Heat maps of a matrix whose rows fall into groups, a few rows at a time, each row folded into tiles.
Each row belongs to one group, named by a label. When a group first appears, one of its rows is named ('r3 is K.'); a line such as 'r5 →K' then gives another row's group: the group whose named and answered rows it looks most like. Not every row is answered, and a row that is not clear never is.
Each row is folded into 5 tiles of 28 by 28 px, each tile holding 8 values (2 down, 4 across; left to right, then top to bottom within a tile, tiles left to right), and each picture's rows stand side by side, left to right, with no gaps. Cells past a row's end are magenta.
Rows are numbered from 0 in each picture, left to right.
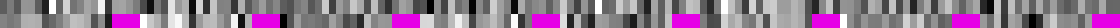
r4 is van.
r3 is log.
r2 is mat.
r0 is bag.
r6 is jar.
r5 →bag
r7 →log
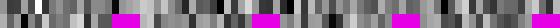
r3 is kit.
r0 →van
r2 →log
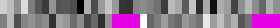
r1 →jar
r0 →jar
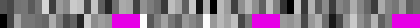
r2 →log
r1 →jar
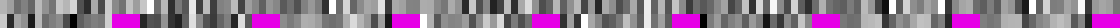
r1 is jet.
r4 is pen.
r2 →bag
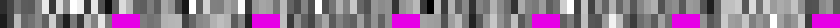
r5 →bag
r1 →bag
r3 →log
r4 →jet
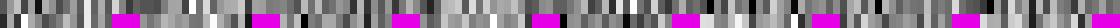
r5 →log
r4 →mat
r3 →bag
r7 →log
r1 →bag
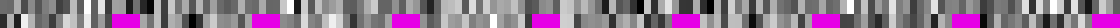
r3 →bag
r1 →log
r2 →jet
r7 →mat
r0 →pen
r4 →jar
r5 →log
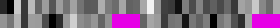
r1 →kit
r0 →log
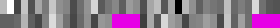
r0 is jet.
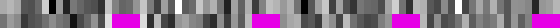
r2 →kit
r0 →kit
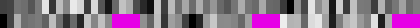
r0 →mat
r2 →log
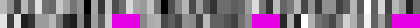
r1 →kit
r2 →pen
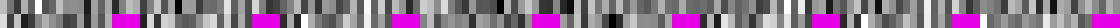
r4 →log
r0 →van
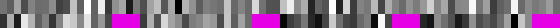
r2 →jet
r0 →pen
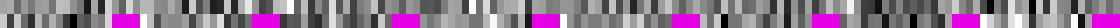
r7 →log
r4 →jar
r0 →van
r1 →jar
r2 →jet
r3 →bag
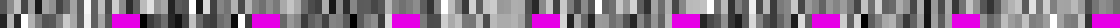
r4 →van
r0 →pen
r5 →jet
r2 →kit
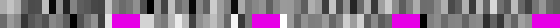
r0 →kit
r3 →mat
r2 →jar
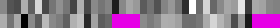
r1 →bag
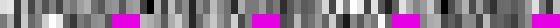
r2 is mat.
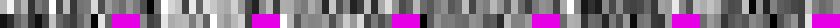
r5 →kit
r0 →jet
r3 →mat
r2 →jar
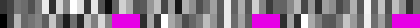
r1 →pen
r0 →mat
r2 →pen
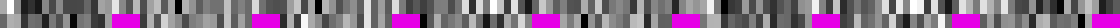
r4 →van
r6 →mat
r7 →jar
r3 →mat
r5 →kit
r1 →pen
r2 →pen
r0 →kit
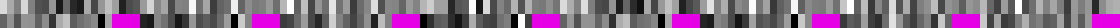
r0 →jar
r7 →van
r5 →jet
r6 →jet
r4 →jar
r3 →jet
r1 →jet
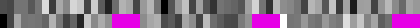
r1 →kit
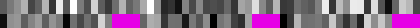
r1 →kit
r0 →mat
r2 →mat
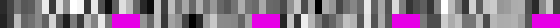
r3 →bag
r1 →log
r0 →mat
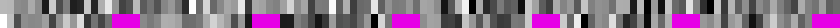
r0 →jar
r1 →bag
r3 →kit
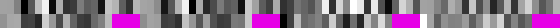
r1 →kit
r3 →jar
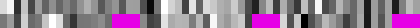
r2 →van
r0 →jet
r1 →bag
